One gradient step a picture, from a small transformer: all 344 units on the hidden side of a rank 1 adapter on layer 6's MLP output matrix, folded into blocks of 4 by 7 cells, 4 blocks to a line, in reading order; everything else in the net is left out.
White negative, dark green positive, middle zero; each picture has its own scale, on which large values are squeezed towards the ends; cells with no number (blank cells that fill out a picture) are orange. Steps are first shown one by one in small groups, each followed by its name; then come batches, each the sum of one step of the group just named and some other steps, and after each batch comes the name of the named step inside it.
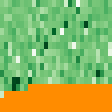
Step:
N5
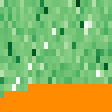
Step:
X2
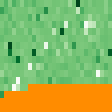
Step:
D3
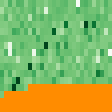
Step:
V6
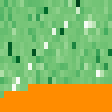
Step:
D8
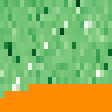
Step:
D8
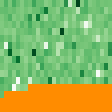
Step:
V6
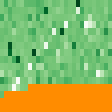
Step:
D8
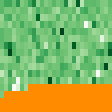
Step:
V6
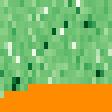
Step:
N5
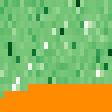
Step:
X2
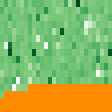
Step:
N5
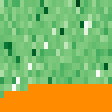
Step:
X2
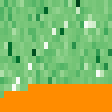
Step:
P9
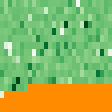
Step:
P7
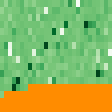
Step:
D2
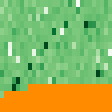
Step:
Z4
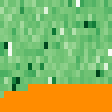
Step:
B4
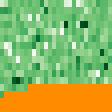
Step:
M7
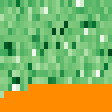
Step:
Z4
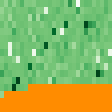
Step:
P7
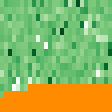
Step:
M7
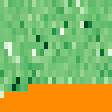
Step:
P7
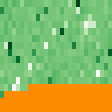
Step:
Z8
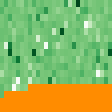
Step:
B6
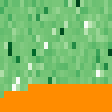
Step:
B6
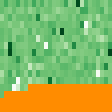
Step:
B6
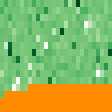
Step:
B6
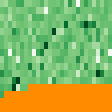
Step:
Z8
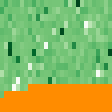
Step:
B6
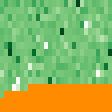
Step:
B6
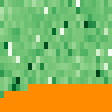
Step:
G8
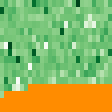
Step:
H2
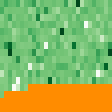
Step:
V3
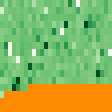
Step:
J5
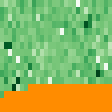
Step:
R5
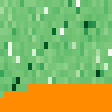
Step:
G8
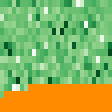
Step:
V3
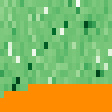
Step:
R5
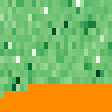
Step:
V3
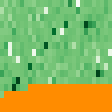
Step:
J5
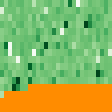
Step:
J5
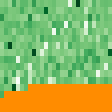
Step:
R5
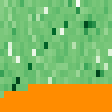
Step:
R5
